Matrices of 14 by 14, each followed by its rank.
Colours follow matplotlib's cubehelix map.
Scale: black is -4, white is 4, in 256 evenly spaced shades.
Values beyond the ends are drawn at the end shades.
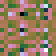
two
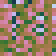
three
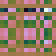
one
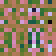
two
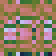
two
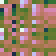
two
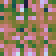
three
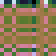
one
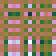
one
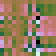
two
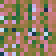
three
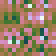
three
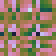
two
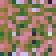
three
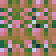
two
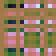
one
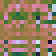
two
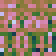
three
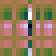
one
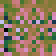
three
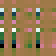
one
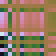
one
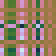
one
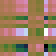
one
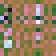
two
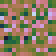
three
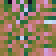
three
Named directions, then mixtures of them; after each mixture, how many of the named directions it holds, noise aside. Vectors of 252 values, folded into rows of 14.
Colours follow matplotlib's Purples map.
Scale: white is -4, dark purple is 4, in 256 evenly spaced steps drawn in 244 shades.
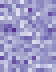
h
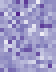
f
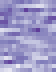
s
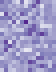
two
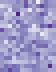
three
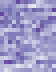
two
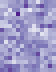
three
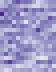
two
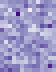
three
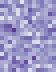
one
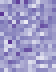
three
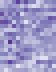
two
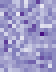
one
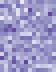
one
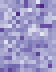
two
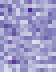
two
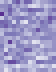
three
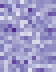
one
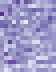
three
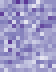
two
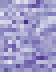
two
